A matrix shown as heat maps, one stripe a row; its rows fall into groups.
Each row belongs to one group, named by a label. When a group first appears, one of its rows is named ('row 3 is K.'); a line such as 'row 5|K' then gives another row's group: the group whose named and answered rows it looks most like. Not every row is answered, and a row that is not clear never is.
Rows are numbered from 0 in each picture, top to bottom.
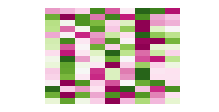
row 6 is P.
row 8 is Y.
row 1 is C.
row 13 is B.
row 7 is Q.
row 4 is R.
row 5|Y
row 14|C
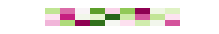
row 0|P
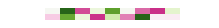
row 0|Y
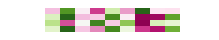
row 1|Y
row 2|P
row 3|Y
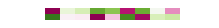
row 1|B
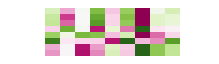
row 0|P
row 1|P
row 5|B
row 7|R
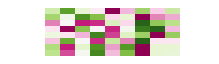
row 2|R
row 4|B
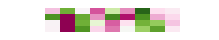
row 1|C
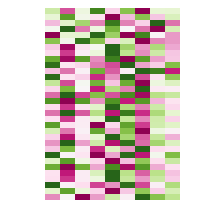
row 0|P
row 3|Y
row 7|Q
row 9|B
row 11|B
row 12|P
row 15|C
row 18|Q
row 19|B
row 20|P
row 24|B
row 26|C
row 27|Q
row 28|Q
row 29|B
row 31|R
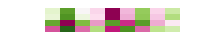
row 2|C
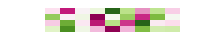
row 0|Q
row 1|B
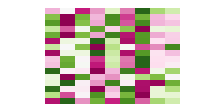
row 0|R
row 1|C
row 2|C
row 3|P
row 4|C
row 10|B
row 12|Y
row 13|B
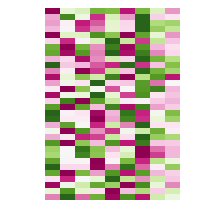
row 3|R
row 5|Q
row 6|C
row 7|C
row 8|R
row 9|B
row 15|Y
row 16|C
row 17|B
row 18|B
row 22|C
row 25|B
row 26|B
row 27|C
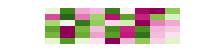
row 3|C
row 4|C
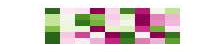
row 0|B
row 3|B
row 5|B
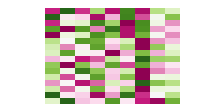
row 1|B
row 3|C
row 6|P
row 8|R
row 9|C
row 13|P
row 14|B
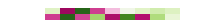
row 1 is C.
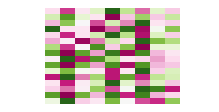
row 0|Q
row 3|B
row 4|Q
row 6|P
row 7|C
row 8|Y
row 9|C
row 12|Q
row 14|C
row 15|Y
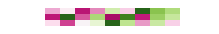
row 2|Q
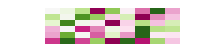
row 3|R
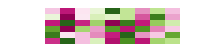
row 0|Q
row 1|Q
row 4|B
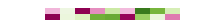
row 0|R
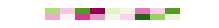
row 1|R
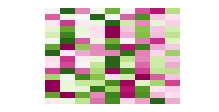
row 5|Y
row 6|C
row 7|B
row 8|Q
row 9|Q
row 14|C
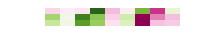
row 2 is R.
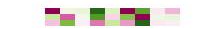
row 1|P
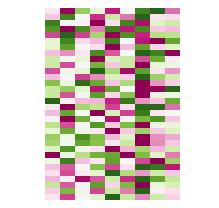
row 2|B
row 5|Y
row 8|B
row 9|P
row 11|R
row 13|Y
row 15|B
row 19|P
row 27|Q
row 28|R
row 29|P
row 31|Q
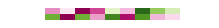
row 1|C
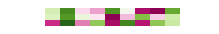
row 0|Y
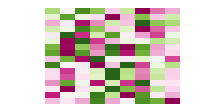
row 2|R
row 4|Y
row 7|C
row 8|Y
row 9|B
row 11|Q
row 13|Q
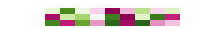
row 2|C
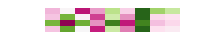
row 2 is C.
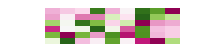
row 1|R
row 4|C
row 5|Y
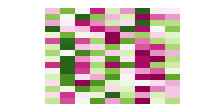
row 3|B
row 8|Y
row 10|Y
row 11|Y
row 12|Y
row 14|Q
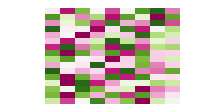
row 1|B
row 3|B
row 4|R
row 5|Q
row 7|C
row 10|B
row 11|C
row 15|P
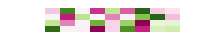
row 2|P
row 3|B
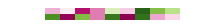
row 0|R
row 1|C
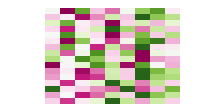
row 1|R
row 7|P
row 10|R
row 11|R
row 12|Q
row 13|B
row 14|R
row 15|Q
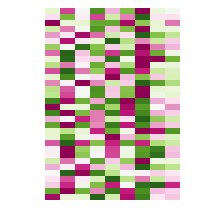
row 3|P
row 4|R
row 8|Y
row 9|P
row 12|R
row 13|P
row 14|P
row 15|C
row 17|C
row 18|R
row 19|C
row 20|Y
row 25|P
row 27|Y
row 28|Q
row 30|C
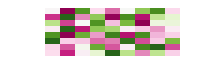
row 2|P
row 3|Y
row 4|C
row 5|B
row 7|Q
